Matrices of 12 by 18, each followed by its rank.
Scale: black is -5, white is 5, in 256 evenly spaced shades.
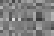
two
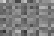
two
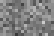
full rank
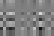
one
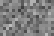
full rank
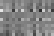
two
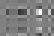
one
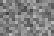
full rank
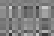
one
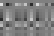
one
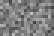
full rank
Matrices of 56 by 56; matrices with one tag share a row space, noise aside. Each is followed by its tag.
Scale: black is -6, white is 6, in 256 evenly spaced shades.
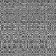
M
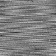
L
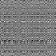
M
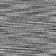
L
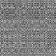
M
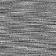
L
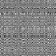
M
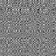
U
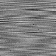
L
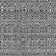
M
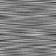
L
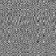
U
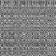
M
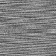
L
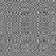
U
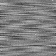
L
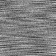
L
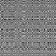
M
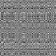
M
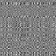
U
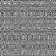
M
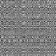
M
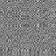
U
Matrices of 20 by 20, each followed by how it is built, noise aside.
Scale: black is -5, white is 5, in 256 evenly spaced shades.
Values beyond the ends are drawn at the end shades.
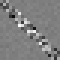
banded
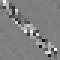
banded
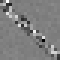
banded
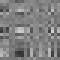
low rank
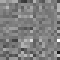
low rank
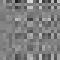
low rank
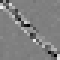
banded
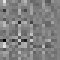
low rank
